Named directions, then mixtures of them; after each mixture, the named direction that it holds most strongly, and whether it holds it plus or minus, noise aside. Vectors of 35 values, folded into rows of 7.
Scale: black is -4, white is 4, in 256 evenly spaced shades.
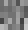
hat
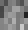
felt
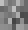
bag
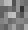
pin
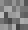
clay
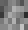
felt, plus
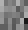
hat, minus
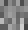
hat, minus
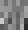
hat, minus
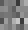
bag, minus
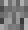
hat, plus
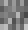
hat, plus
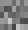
clay, minus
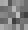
bag, plus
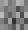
felt, minus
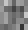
felt, minus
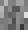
felt, minus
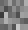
clay, minus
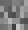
clay, minus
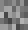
clay, plus
